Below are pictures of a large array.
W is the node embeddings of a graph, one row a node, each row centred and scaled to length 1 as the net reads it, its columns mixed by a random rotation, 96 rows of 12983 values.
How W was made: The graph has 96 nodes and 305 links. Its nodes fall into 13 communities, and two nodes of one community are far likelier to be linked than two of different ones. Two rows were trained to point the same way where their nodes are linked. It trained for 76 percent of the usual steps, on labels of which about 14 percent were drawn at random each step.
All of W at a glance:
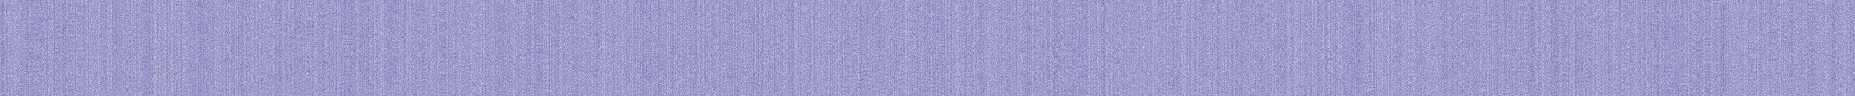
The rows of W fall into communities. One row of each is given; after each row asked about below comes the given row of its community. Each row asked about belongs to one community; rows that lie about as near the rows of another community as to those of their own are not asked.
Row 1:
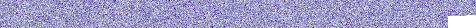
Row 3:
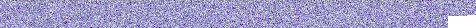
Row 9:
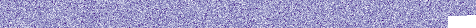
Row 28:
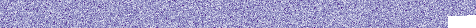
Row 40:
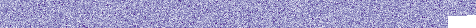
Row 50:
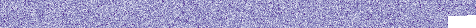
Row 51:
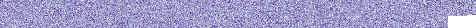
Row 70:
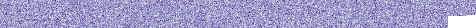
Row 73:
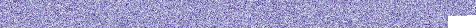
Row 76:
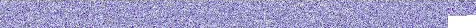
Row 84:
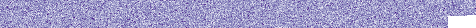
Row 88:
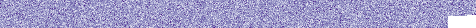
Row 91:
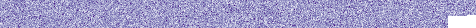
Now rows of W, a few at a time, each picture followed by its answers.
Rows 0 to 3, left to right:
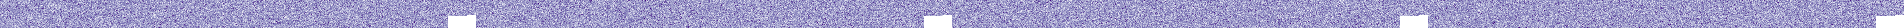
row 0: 3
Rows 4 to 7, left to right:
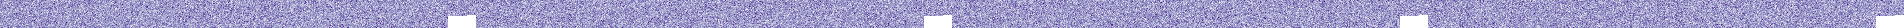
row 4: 88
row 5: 73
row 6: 76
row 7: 28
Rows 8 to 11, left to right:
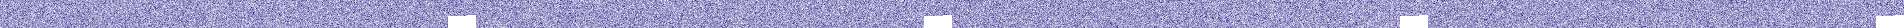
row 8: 50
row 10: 70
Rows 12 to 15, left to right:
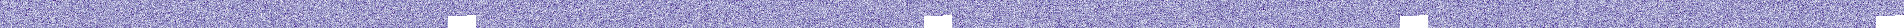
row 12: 84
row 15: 88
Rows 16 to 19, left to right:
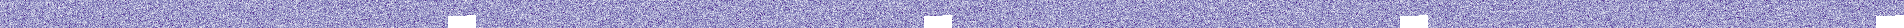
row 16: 50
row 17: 73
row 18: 76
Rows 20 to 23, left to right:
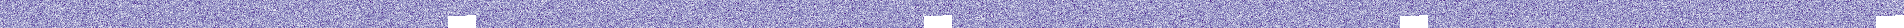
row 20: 28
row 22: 3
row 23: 70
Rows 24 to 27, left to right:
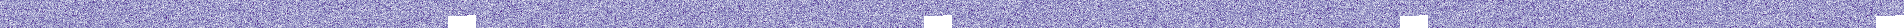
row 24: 51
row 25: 40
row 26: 88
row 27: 3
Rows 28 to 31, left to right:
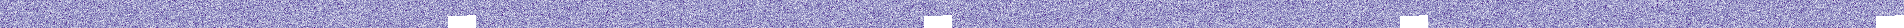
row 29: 84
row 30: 51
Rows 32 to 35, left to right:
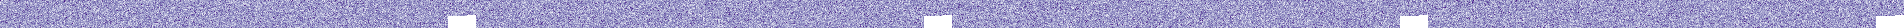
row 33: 50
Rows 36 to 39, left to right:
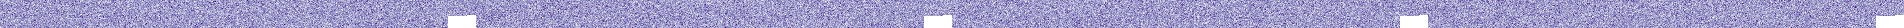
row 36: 70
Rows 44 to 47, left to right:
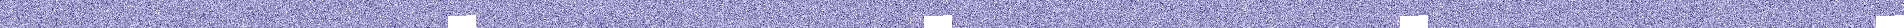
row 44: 88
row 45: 50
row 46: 40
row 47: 40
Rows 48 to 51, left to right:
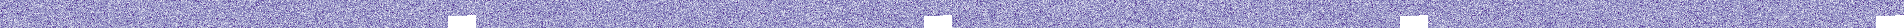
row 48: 73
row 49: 70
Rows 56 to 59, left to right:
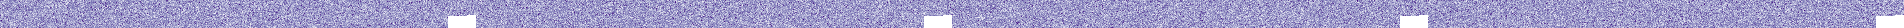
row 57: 51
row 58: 3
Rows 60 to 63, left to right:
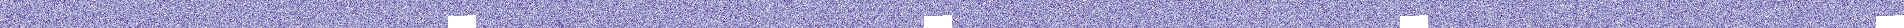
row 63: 28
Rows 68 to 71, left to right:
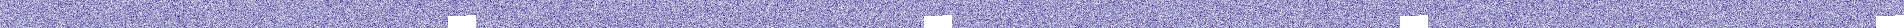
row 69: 9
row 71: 3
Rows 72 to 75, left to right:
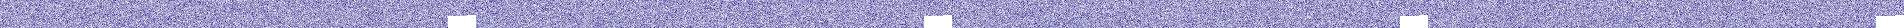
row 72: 91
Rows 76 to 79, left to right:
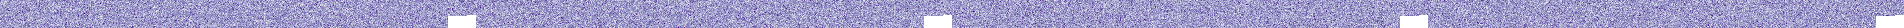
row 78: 40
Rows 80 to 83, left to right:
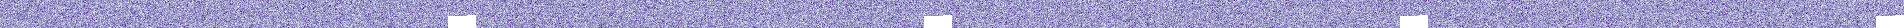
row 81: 70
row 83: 73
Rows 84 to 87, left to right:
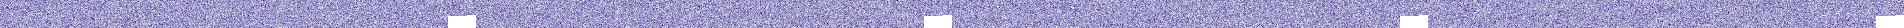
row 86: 76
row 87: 91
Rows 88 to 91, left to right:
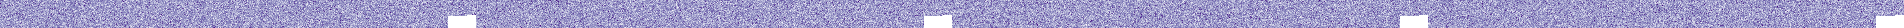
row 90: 88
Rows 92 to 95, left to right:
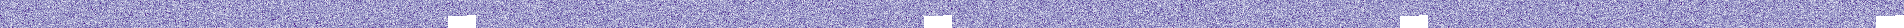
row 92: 84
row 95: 51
